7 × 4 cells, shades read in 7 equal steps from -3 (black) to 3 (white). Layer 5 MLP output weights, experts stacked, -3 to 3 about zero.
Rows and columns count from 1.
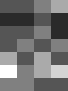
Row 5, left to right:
1 -1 1 -1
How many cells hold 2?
1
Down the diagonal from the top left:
-1 -2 0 0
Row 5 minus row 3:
2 0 1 1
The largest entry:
3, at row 6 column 1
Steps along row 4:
up down up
